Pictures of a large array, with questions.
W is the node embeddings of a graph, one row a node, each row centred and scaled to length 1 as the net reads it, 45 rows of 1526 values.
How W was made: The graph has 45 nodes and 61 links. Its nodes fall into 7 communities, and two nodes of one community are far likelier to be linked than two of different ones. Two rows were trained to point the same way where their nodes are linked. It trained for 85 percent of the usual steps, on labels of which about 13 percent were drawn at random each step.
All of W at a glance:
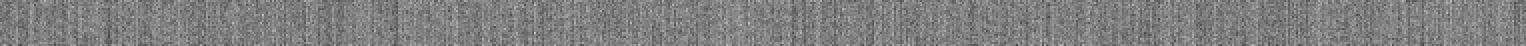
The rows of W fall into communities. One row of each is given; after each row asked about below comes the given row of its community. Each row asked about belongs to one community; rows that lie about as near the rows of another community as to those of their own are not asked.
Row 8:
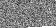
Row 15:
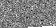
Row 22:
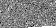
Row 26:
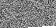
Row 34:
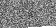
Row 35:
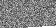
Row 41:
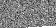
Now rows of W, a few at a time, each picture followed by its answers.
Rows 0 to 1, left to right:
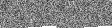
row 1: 34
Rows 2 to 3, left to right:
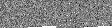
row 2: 35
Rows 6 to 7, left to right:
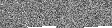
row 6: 8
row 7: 35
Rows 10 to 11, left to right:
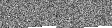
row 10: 35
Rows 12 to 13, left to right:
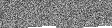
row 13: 22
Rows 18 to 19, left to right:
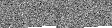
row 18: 8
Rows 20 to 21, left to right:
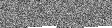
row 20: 8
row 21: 15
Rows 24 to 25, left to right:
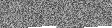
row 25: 22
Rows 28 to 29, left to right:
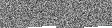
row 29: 26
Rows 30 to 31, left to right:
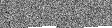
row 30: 26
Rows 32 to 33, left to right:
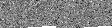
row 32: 8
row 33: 34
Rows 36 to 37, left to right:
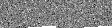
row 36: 22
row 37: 41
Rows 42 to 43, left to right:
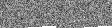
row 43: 34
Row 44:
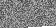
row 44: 35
